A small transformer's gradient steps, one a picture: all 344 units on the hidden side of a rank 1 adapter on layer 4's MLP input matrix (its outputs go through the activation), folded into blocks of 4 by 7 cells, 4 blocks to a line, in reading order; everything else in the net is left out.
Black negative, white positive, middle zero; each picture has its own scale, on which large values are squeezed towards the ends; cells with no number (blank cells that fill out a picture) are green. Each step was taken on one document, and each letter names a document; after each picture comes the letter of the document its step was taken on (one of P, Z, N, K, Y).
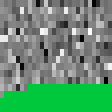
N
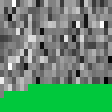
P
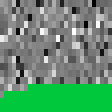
N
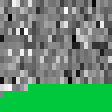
P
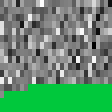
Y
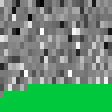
N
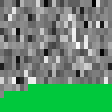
N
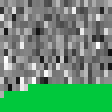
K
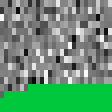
K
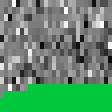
P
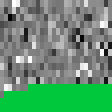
P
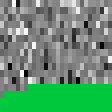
P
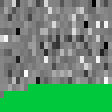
N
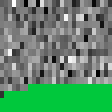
Y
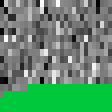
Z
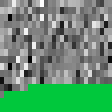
P
